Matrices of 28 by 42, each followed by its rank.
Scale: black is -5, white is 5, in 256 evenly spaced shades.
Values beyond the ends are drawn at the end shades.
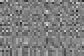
five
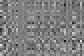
three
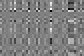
two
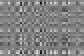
two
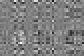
three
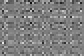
three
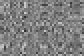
five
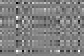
two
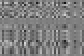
two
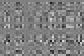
three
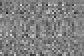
five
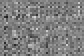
five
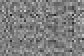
five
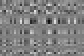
two
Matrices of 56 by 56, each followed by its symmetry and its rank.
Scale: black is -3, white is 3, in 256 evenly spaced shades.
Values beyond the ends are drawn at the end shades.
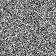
neither, full rank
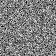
symmetric, full rank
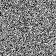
neither, full rank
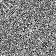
symmetric, full rank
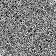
symmetric, full rank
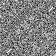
symmetric, full rank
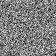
neither, full rank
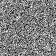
symmetric, full rank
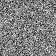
neither, full rank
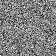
neither, full rank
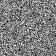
symmetric, full rank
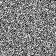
neither, full rank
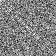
symmetric, full rank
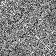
symmetric, full rank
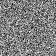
neither, full rank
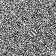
symmetric, full rank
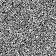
symmetric, full rank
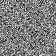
symmetric, full rank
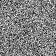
neither, full rank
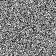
neither, full rank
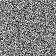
neither, full rank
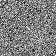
symmetric, full rank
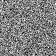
neither, full rank
